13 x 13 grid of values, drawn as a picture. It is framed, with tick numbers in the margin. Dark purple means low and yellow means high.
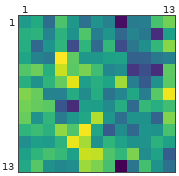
The values follow a bell shape. The bottom left is the calmest part. Neither half mirrors the other.
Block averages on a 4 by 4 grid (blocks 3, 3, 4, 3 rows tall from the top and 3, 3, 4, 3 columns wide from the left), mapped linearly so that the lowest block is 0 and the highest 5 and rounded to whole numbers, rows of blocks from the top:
2 2 0 2 | 3 5 2 0 | 4 2 1 3 | 3 4 3 2
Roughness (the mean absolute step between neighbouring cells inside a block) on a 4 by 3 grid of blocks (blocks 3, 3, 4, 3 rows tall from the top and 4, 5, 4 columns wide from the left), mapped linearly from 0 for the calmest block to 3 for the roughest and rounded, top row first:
1 3 3 | 2 1 2 | 1 3 2 | 0 3 2
